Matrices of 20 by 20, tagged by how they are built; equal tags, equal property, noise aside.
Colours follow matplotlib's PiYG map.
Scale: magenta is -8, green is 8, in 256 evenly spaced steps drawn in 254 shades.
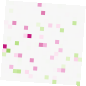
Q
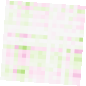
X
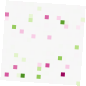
Q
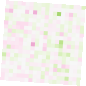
X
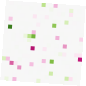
Q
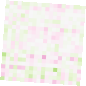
X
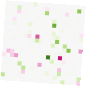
Q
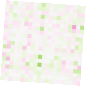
X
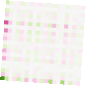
X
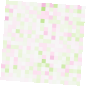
X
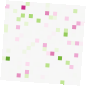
Q
